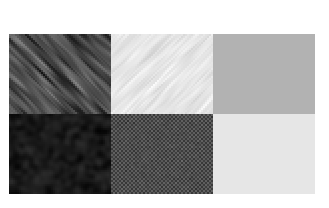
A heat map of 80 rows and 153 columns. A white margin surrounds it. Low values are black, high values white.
The table splits into 2 rows of 3 panels. Panel 1,1: low, slanting down to the right. Panel 1,2: very high, slanting up to the right, faint in contrast. Panel 1,3: high, flat. Panel 2,1: very low, blotchy, faint in contrast. Panel 2,2: low, checkered. Panel 2,3: very high, flat.
